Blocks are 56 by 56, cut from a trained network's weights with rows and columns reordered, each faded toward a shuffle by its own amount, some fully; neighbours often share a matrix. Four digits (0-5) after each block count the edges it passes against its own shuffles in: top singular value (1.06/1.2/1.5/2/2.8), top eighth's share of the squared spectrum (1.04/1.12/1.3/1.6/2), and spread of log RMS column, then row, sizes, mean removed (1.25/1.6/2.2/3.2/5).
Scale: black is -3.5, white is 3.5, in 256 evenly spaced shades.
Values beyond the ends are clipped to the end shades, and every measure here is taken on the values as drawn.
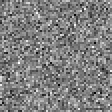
0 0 0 0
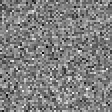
0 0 0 0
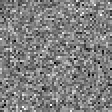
0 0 0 0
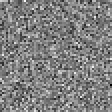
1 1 0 0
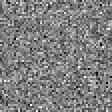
1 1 0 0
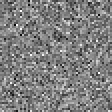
1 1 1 0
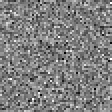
1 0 0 0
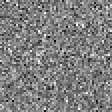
0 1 0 0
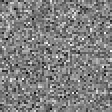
0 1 0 0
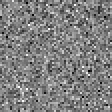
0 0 0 0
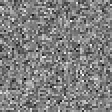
2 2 0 0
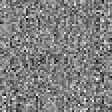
3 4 2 0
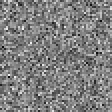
2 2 1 0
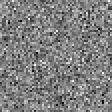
0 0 0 0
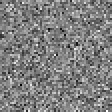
1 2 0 0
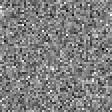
2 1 0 0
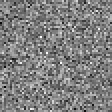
0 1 0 0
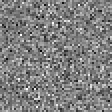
1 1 0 0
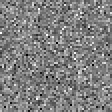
0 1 0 0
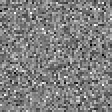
2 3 1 1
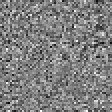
2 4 2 2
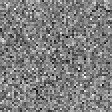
2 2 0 0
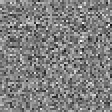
3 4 1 1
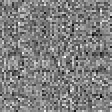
3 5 2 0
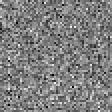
2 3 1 0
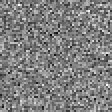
2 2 1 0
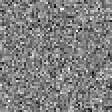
2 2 0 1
